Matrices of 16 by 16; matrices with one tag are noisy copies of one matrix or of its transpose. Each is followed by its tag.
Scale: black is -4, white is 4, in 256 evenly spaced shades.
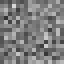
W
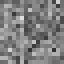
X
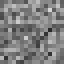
X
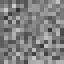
W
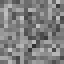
X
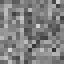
X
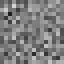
W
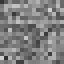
X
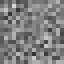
W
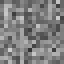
X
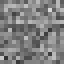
X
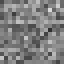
X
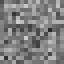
X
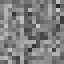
X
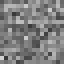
X
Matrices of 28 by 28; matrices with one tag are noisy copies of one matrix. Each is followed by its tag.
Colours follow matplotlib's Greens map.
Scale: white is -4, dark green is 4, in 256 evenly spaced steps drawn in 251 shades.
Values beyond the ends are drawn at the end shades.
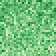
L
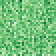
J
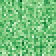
J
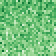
L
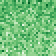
L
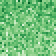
L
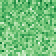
L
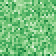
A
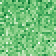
L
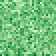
A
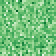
J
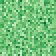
J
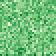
A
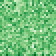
A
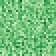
J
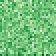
A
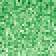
L
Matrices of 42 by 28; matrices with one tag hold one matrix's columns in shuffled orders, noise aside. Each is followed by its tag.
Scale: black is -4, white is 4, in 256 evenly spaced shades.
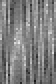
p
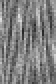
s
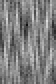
s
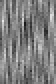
s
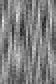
s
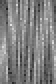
p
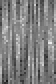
p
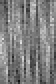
p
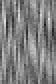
s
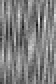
s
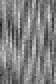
s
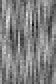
s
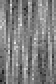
p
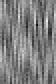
s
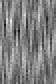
s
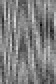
s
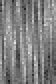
p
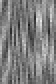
s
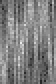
p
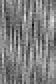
s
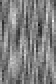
s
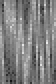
p
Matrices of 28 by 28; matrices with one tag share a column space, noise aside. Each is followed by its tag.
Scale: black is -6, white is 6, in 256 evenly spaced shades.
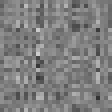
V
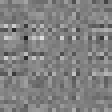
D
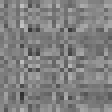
V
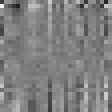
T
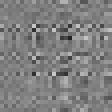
D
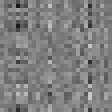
V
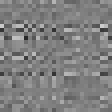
D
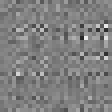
D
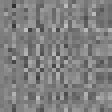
V
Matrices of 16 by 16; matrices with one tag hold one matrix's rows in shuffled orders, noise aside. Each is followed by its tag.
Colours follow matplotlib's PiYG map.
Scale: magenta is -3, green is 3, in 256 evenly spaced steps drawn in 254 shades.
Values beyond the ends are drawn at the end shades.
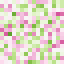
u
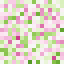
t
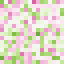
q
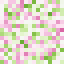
t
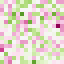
u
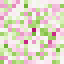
q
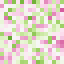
u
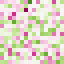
q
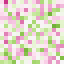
t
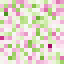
u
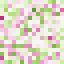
q
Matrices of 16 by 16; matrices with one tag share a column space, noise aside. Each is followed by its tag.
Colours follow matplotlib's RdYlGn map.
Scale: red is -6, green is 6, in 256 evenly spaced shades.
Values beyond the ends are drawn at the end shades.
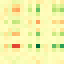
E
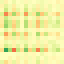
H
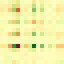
E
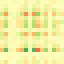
H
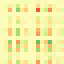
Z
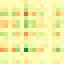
H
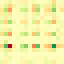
E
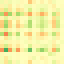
H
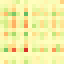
H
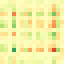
H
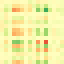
Z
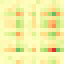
H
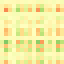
Z
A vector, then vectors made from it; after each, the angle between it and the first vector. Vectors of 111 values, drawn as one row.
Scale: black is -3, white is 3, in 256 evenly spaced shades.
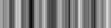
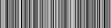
orthogonal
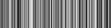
partly opposed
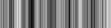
nearly parallel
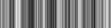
nearly parallel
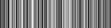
partly opposed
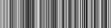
partly aligned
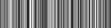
partly opposed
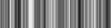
nearly opposite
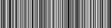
orthogonal
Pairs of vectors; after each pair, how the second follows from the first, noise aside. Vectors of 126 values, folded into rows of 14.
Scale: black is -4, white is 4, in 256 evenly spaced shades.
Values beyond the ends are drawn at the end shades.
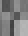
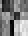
scaled up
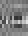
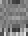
wrapped around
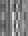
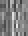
copied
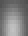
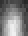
scaled up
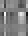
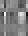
copied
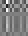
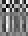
scaled up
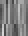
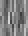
wrapped around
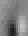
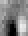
scaled up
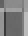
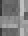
wrapped around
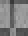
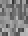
sign-scrambled
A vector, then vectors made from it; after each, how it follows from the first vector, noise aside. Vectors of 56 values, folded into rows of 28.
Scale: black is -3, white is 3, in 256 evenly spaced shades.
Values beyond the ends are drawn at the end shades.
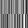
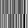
negated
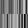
sign-scrambled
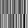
negated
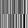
negated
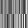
sign-scrambled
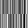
negated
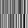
negated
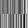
negated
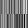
sign-scrambled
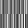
sign-scrambled
